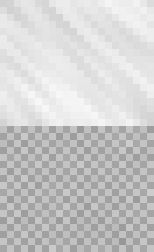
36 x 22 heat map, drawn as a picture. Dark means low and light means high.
The table splits into 2 rows of 1 panel. Panel 1,1: very high, slanting down to the right, faint in contrast. Panel 2,1: high, checkered.
